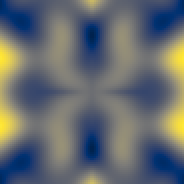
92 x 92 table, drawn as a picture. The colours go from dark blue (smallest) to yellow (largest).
Average level on the scale: 40%. Calmest part: centre. Lone odd cells: none. Seam: none. Grain: smooth. Mirror symmetry: left to right and top to bottom.
